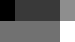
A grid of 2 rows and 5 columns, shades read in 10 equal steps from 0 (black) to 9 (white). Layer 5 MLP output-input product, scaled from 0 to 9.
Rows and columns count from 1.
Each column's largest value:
4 4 4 4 9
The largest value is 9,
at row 2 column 5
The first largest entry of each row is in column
5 5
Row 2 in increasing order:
4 4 4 4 9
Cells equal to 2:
3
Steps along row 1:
up same same up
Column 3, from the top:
2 4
